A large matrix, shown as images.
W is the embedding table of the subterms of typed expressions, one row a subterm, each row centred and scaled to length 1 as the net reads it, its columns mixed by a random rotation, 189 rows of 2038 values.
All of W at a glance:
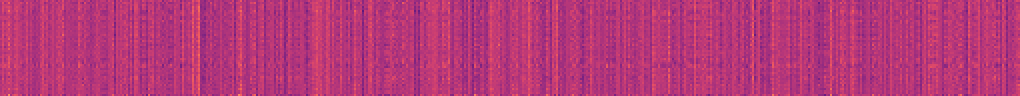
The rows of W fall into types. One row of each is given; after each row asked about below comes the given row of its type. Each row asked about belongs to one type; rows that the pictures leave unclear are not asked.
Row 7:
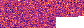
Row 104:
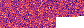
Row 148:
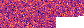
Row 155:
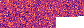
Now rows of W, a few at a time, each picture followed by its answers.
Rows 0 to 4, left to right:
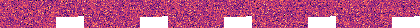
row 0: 104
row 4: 155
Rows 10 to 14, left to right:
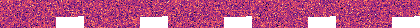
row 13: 148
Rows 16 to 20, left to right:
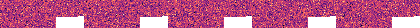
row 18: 155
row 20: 148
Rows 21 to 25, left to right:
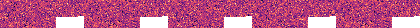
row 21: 148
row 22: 148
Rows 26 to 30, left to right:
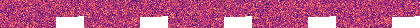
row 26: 148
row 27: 104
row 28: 104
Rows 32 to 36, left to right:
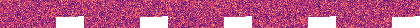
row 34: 7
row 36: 104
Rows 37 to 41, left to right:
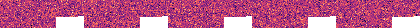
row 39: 155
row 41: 104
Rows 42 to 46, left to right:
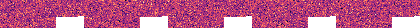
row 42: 148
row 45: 148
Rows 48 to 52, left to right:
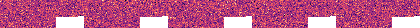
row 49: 7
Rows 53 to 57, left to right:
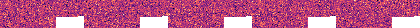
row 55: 155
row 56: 155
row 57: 7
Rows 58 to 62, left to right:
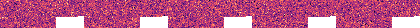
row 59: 104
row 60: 7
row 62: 148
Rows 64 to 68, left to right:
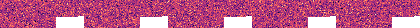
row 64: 148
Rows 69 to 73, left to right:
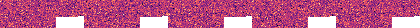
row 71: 155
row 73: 155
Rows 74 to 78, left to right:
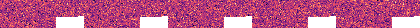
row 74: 148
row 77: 104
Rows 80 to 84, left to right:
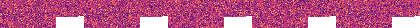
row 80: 155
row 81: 155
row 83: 104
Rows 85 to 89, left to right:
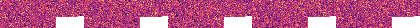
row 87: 155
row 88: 7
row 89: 7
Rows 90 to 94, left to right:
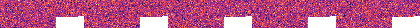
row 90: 7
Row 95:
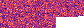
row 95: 155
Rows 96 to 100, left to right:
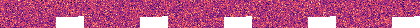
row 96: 7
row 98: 148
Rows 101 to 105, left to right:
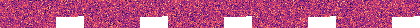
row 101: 104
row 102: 148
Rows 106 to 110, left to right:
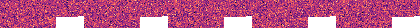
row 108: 155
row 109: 148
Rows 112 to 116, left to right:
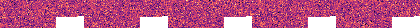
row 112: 104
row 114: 7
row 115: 155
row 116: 148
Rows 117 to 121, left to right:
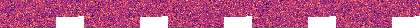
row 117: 148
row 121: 148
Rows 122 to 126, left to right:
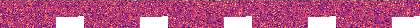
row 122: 155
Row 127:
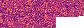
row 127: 155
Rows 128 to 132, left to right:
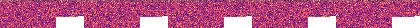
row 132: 7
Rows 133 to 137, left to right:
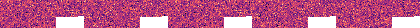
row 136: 148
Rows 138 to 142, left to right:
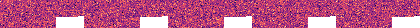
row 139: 148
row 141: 155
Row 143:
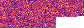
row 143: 104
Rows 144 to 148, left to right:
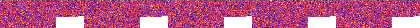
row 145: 148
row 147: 7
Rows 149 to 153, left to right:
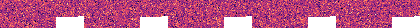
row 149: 148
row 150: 104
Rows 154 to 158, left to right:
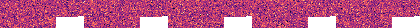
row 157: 148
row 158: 155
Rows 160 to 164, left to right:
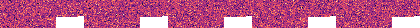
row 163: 104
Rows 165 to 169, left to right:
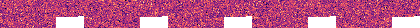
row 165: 155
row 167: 148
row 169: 104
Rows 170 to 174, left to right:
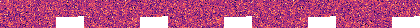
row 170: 155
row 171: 104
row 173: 104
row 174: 148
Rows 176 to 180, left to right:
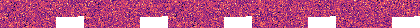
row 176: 148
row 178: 148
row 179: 155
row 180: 7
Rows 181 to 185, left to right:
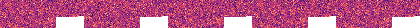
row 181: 104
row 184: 104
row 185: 104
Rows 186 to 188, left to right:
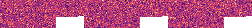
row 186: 155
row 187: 7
